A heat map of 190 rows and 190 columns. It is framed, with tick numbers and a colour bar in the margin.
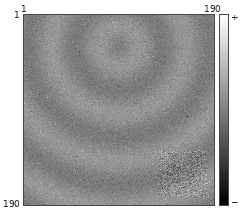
There is no overall slope. The bottom right is the roughest part. An odd patch, rougher than its surroundings, sits in the bottom right. Rings spread out from the top middle.
